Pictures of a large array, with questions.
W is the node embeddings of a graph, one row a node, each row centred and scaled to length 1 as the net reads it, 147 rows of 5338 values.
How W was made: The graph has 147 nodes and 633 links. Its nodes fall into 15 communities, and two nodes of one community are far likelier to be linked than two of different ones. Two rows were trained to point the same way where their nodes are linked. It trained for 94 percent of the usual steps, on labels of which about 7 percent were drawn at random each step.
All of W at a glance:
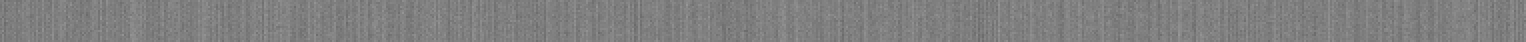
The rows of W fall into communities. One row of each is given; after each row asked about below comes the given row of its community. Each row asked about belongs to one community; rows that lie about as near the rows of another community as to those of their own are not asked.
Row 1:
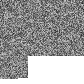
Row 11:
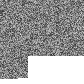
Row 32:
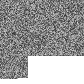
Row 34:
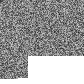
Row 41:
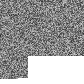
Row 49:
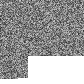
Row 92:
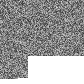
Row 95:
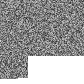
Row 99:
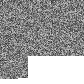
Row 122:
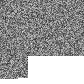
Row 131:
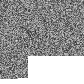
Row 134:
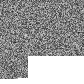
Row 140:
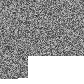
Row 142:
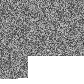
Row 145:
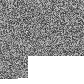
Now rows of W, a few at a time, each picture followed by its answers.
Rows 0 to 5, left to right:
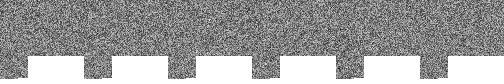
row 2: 142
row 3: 1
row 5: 11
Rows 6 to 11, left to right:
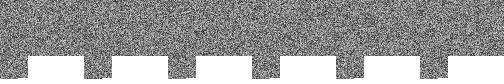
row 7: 95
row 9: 92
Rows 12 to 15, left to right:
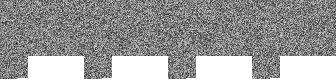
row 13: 34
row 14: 32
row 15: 1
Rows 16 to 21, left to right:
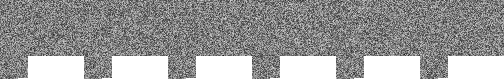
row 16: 134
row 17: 142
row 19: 41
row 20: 122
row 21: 134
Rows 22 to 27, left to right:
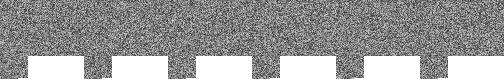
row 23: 134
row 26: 41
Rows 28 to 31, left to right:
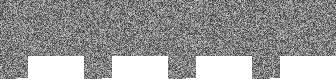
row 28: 92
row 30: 122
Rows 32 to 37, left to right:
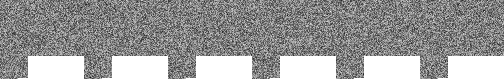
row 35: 145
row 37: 95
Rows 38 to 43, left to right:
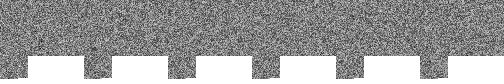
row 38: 134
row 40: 11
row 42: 95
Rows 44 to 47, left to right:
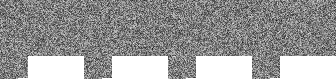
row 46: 49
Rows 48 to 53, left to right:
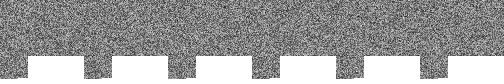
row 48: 122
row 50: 11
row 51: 140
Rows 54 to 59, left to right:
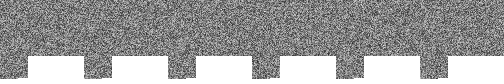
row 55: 142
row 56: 1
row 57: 95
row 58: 95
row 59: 1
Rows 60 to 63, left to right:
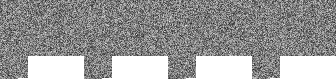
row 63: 34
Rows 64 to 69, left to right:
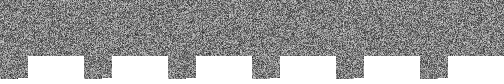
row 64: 99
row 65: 134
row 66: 1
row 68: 131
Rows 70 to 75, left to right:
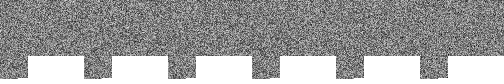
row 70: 92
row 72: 95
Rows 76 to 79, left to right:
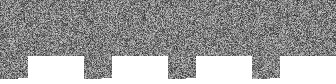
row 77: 92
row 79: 142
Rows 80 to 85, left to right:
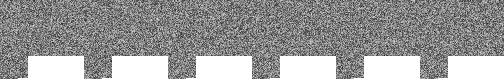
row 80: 140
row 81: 11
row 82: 142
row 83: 145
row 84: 145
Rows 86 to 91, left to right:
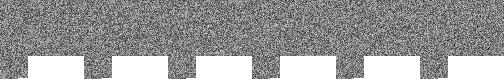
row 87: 131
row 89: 140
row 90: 134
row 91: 131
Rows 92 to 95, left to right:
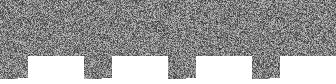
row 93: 41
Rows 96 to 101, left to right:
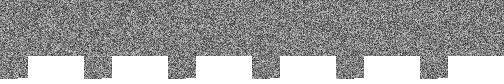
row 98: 140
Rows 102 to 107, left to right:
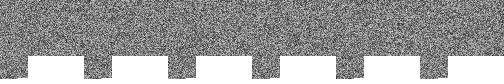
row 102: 134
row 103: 145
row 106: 140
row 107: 122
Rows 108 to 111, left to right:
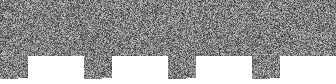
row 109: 142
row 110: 95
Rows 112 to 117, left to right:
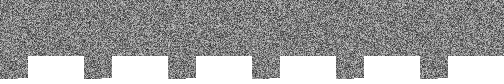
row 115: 131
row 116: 99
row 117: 92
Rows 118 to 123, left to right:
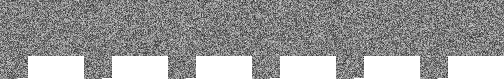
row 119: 1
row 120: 34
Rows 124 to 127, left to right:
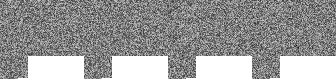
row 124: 145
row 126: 1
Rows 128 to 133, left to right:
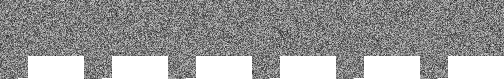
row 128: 99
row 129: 145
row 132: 92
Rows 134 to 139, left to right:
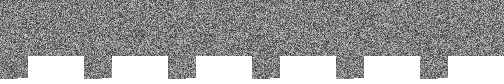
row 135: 34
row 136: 32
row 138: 41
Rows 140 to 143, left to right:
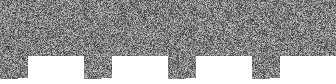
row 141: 92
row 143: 49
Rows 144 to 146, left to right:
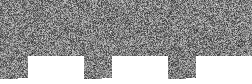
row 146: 131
